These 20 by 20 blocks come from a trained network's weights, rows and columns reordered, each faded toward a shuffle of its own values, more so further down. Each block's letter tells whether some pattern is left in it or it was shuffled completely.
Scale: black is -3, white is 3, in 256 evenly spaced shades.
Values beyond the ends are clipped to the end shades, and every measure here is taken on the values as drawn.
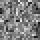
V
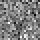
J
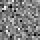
J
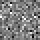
J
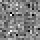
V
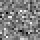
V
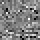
V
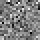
J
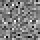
V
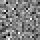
V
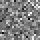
J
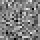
V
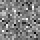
J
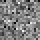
V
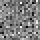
V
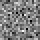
J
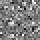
V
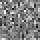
V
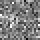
J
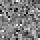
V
